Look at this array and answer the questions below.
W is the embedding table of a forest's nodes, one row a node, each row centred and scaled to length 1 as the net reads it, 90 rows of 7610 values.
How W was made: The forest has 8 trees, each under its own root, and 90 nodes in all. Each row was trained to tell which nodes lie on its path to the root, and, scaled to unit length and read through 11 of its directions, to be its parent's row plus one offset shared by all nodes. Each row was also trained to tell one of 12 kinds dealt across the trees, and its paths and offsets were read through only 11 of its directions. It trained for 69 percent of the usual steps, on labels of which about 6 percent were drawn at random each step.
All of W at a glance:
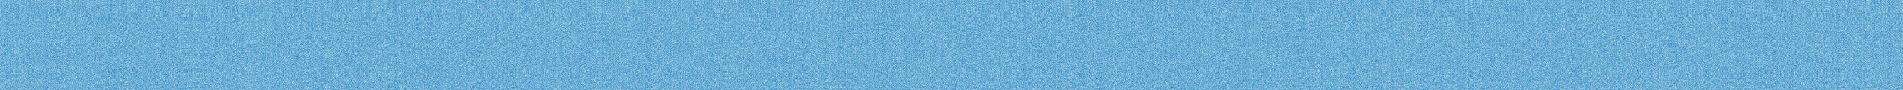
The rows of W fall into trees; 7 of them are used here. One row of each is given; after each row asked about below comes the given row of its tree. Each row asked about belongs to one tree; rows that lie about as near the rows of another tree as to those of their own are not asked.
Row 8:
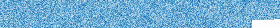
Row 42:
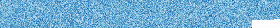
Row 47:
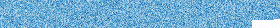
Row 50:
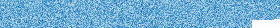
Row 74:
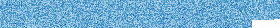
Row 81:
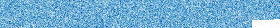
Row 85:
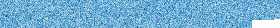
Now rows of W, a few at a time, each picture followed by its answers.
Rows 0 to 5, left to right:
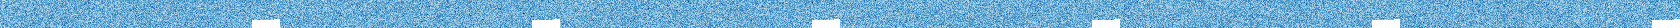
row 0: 8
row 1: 85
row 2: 8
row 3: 74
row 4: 81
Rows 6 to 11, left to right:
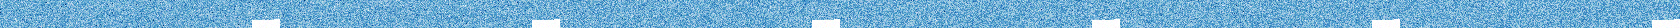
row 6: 8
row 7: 74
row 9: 85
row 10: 81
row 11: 81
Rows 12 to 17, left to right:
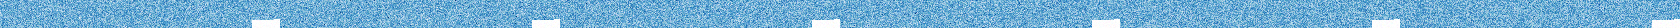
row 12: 85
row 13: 47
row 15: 74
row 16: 85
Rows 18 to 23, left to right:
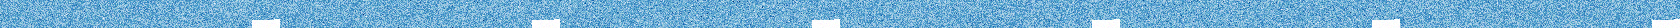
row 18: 42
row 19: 42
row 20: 42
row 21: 81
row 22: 74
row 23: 85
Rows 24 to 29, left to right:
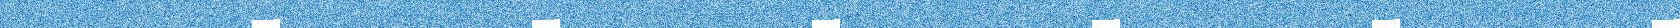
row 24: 42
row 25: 81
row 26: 74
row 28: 85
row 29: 85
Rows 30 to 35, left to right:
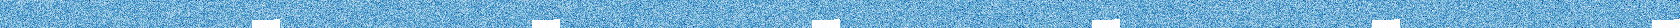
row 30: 81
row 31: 47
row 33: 74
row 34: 50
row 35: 47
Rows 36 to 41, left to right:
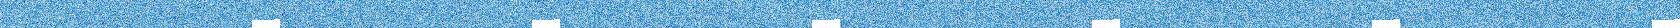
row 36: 74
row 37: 50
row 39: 8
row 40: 42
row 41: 85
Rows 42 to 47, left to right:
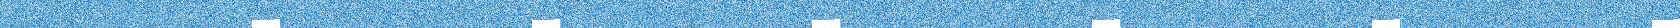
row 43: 74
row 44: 74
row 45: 8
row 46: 74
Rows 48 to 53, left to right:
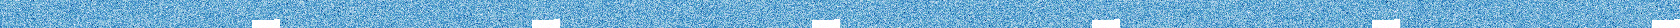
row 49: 85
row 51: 74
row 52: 74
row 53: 42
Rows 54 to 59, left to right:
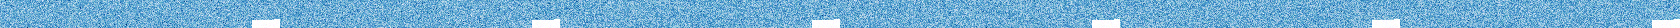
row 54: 8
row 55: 42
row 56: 81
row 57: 50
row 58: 8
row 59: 81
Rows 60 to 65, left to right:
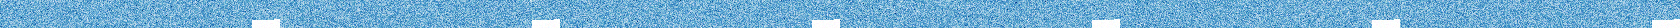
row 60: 8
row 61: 81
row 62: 47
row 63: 81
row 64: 42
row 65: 8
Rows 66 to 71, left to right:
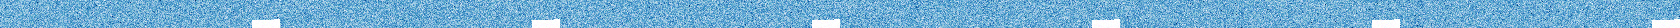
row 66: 81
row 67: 85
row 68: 74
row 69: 42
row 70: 42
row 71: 42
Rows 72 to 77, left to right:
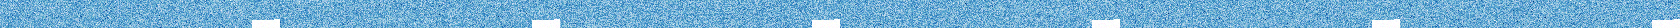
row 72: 42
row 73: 85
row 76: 42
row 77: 81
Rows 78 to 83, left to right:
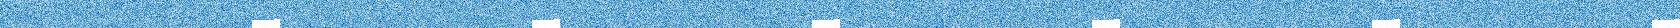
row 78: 85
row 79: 8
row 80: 8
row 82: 47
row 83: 74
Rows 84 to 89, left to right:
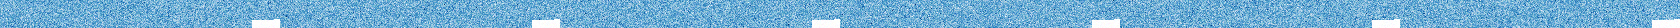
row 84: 42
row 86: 8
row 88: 42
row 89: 81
